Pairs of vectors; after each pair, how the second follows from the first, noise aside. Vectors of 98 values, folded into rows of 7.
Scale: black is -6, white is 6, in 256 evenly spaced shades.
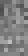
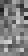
scaled up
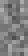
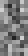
scaled up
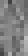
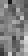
scaled up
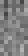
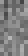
copied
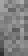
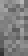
copied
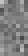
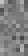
copied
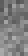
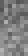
copied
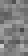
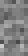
copied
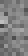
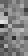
scaled up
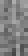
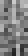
scaled up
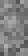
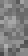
copied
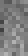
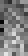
scaled up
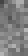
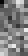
scaled up
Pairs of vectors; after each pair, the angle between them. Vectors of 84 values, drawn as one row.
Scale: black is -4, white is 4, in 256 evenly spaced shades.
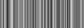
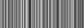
orthogonal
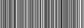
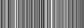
partly opposed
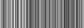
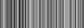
nearly opposite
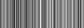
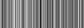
nearly opposite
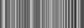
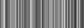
nearly parallel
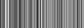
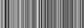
nearly opposite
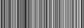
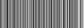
orthogonal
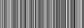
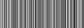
nearly parallel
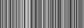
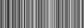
orthogonal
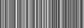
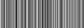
nearly opposite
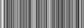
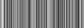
nearly parallel
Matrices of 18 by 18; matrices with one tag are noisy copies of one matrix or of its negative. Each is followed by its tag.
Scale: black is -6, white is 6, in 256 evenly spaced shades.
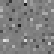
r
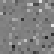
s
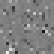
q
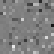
s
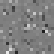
q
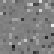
s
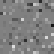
s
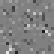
q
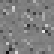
q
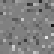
s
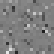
q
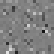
q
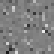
q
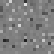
r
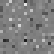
r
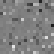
s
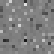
r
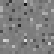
r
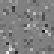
q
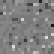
s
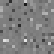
r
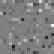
s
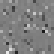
q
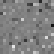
s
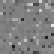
s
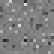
r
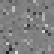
q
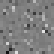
q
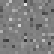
r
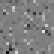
q
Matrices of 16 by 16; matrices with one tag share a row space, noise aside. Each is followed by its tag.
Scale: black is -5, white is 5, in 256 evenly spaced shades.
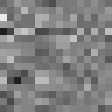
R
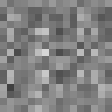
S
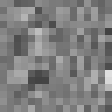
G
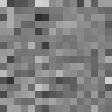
R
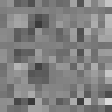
G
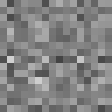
S
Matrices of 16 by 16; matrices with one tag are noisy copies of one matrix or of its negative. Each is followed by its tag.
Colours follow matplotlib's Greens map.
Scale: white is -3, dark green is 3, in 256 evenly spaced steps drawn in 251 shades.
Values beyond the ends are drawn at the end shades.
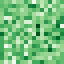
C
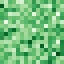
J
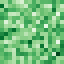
J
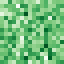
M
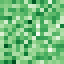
C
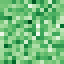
C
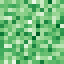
C
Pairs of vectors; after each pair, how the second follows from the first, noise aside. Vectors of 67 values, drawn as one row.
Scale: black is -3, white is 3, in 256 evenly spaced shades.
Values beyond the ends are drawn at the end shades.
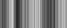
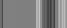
partly zeroed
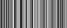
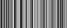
copied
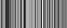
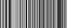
wrapped around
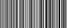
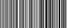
copied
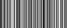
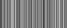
shrunk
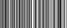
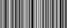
sign-scrambled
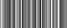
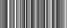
reversed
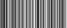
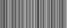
shrunk
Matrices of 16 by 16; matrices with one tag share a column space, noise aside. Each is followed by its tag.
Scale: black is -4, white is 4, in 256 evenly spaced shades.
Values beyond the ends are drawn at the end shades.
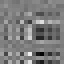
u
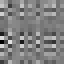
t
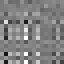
u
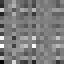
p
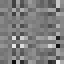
p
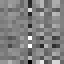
p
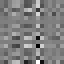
p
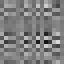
t
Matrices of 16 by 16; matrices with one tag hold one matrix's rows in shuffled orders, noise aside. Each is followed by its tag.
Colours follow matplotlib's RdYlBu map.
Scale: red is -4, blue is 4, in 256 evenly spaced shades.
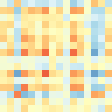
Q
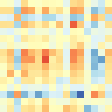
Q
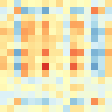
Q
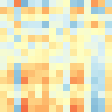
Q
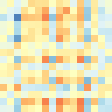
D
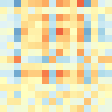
D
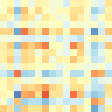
Q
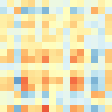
Q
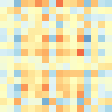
D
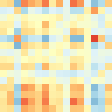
Q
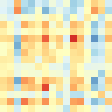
Q
